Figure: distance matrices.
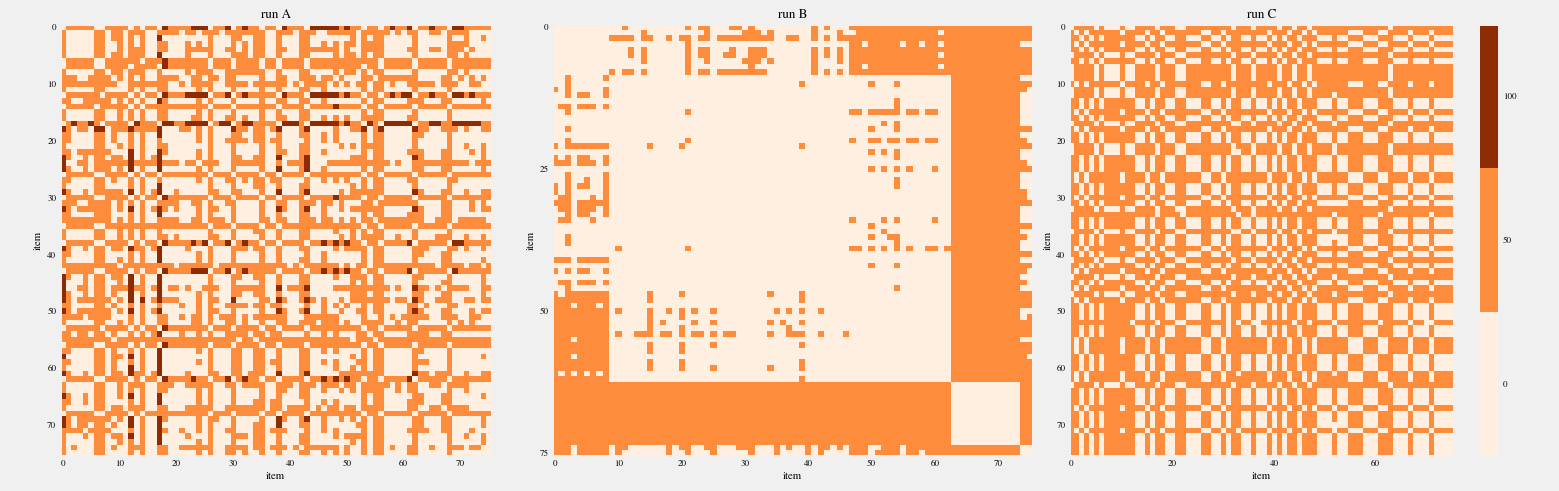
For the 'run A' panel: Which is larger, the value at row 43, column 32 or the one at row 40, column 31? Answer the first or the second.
the first
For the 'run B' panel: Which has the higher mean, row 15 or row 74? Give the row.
74
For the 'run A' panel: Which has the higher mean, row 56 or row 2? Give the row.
56
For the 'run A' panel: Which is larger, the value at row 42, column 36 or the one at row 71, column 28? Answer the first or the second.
the first
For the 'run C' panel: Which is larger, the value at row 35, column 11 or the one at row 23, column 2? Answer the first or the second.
the first
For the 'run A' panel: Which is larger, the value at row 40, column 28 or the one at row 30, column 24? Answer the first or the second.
the second
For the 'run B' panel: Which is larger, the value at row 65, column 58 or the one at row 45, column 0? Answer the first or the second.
the first
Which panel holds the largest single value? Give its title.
run A
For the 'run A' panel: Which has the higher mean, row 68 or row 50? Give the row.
68
